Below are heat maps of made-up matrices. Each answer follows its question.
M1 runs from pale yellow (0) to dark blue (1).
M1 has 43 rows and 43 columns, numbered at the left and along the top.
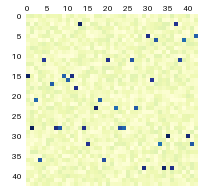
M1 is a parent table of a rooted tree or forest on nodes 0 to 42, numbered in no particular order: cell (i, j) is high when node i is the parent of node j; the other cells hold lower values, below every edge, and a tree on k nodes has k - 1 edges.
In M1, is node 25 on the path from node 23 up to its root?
no
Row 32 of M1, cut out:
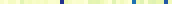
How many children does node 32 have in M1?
3
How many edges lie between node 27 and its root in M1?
2
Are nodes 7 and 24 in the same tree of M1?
yes
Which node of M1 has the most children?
28
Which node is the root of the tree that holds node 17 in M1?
28
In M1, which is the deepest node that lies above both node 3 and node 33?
32
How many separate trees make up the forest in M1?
5
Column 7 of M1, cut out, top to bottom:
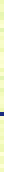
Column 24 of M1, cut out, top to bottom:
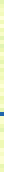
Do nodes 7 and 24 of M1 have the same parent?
yes
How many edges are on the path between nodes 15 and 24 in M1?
6
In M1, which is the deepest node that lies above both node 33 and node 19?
32
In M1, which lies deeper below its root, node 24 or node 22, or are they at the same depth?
node 22
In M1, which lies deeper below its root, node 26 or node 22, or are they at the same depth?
node 26
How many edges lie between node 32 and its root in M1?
4
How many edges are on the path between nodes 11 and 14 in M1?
7
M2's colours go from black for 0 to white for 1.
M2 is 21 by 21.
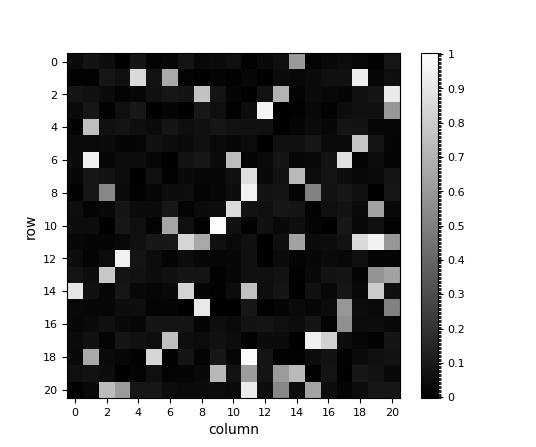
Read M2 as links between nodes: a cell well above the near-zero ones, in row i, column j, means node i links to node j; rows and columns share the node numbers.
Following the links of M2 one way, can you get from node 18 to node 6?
yes
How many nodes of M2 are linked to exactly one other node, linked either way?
5
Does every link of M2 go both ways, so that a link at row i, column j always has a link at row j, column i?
yes
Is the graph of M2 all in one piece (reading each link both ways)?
yes
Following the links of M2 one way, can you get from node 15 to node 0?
yes
